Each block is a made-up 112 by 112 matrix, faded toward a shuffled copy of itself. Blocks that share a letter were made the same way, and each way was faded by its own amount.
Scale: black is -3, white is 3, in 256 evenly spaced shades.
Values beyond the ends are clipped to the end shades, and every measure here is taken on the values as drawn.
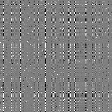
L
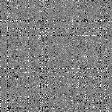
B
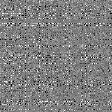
B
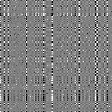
L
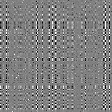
L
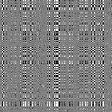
L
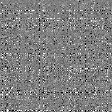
B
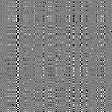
L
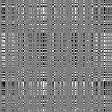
L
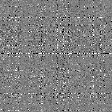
B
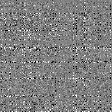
B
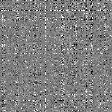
B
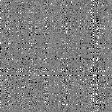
B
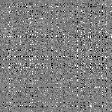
B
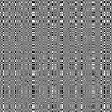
L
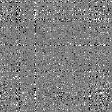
B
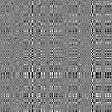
L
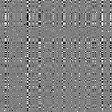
L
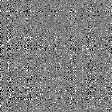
B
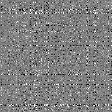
B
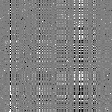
L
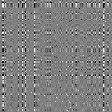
L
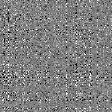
B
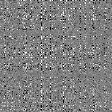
B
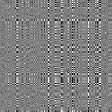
L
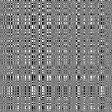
L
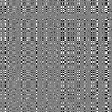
L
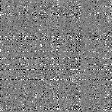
B
